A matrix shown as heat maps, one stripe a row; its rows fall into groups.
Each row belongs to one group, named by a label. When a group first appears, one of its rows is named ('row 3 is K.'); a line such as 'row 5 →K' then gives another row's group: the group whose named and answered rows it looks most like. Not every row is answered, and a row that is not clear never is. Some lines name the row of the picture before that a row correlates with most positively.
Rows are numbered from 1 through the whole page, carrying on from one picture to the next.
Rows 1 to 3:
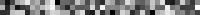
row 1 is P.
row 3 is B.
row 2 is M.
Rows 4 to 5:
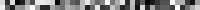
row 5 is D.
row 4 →M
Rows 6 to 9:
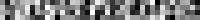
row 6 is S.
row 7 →P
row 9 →P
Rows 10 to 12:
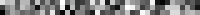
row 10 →S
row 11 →S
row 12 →B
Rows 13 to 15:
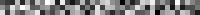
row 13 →P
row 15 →S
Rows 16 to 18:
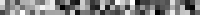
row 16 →M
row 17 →M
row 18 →S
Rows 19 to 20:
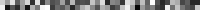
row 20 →M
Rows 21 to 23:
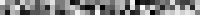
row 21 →M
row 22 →D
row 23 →B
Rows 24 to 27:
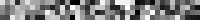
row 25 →S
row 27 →B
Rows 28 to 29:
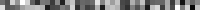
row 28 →D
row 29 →D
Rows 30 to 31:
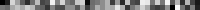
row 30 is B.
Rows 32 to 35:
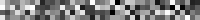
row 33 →D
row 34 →B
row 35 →D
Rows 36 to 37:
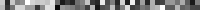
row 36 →M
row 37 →P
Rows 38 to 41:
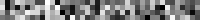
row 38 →P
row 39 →M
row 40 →M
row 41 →S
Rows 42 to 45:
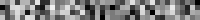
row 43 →B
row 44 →B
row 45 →D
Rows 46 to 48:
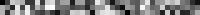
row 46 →B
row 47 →P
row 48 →D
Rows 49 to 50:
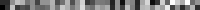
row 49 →B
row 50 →B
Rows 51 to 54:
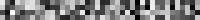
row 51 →D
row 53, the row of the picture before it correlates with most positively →50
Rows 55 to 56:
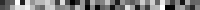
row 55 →P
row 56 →P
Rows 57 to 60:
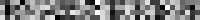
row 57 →B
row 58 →M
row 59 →S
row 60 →M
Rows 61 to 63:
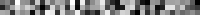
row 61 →S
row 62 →S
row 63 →P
